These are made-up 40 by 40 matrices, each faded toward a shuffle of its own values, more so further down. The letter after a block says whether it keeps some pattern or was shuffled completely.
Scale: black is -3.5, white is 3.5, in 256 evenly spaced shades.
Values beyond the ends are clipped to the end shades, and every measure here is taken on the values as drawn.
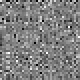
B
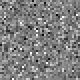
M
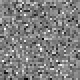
M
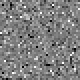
M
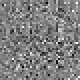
B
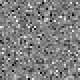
M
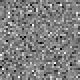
M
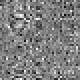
B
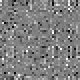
B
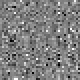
B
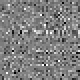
B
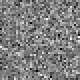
M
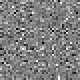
B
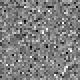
M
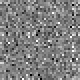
B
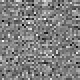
B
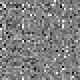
B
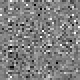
B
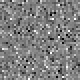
M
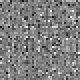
B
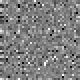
B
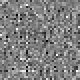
B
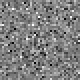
M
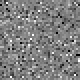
M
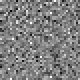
B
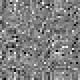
B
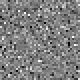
M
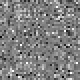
B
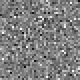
M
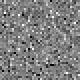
M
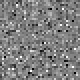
B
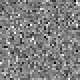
M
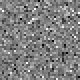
M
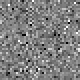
B
